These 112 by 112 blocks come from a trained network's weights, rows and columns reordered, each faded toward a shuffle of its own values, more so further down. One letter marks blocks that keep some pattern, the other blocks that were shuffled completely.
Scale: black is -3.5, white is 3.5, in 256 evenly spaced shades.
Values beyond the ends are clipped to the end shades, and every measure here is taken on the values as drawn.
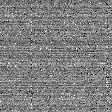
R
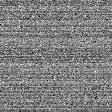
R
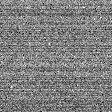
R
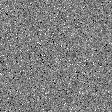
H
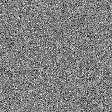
R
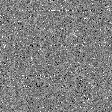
R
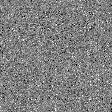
R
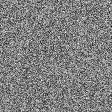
H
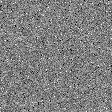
H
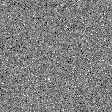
H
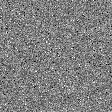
H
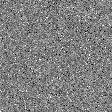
H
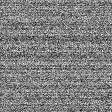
R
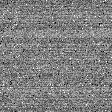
R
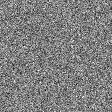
H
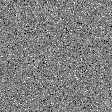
H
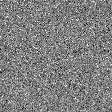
H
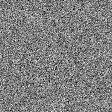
H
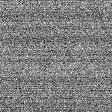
R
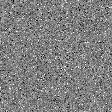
R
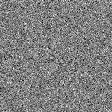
R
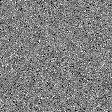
R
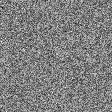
H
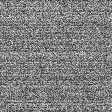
R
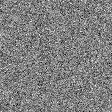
H
